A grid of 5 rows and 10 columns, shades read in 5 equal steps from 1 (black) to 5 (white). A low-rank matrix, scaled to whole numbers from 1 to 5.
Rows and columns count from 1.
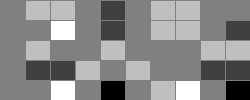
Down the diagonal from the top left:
3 3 3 4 1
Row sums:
33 32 34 28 31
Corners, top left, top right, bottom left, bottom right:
3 3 3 1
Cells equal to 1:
2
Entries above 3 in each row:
4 3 4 2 3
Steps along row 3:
up down same up down same same up same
